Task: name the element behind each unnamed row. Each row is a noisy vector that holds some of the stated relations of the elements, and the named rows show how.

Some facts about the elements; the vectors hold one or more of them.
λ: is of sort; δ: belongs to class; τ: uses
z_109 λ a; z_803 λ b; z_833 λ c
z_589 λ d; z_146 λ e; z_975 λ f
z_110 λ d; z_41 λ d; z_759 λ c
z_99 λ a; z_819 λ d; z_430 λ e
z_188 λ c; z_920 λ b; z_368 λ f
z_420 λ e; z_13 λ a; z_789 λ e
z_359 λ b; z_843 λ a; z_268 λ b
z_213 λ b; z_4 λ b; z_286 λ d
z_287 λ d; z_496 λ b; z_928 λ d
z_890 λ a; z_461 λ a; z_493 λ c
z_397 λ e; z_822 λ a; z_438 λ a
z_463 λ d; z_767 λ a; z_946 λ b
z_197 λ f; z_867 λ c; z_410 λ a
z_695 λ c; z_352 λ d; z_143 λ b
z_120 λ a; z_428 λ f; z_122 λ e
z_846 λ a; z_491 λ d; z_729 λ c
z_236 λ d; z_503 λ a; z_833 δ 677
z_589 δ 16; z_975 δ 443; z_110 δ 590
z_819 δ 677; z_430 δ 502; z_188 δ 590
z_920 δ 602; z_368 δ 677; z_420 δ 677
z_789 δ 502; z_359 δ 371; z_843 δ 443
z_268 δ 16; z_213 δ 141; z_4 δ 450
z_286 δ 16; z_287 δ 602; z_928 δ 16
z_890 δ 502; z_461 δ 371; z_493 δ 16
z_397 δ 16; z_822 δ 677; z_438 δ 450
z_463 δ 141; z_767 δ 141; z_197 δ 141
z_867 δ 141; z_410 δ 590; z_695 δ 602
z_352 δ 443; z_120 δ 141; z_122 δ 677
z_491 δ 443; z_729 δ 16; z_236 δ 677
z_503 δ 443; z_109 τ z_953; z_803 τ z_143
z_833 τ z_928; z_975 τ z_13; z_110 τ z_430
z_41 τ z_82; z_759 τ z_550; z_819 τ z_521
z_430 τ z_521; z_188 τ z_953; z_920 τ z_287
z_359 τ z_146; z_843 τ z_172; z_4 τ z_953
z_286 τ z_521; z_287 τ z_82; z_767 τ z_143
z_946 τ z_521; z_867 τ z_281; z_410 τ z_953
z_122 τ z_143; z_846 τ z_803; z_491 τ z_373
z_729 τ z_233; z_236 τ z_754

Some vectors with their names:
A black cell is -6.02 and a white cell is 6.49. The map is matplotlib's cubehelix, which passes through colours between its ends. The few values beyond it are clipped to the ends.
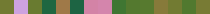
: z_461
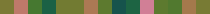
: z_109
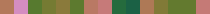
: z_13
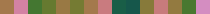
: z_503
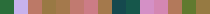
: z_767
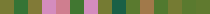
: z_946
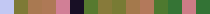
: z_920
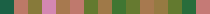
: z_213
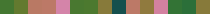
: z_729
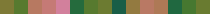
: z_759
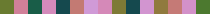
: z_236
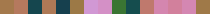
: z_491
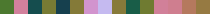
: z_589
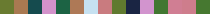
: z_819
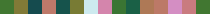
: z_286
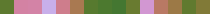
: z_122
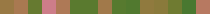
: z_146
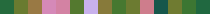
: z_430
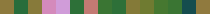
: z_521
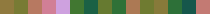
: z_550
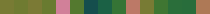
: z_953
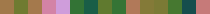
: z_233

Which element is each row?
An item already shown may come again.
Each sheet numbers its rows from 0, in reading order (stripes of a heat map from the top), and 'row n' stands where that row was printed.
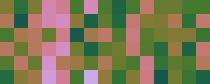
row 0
z_946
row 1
z_975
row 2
z_359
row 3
z_428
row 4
z_420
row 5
z_430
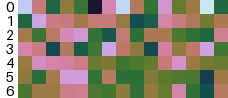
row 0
z_287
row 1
z_767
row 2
z_82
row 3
z_110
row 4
z_803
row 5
z_521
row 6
z_493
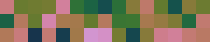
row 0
z_188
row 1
z_213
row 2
z_352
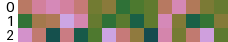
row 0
z_803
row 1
z_833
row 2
z_110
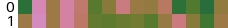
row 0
z_789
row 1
z_143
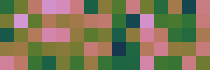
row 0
z_197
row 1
z_822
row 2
z_867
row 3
z_843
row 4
z_410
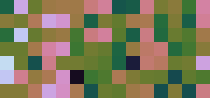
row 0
z_120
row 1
z_368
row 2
z_890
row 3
z_759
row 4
z_438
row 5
z_695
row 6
z_368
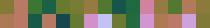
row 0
z_109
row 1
z_41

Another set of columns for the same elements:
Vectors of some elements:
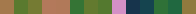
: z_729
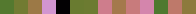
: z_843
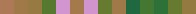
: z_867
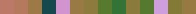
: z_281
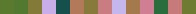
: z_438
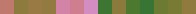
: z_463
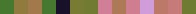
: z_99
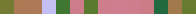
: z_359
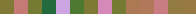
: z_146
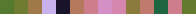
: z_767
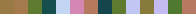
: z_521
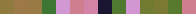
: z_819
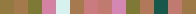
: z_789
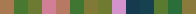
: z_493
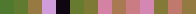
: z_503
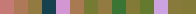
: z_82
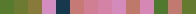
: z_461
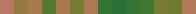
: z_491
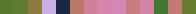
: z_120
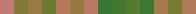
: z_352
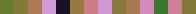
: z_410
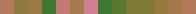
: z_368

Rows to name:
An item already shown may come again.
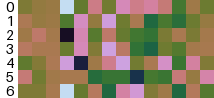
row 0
z_213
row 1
z_867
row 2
z_759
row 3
z_188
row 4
z_410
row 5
z_287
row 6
z_4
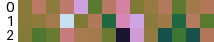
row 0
z_420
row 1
z_4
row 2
z_286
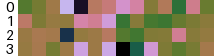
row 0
z_767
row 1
z_463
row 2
z_428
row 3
z_110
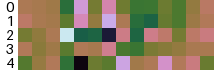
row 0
z_833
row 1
z_188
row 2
z_920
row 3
z_368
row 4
z_109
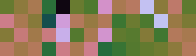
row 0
z_846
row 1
z_953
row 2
z_122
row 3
z_236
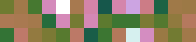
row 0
z_430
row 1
z_833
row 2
z_946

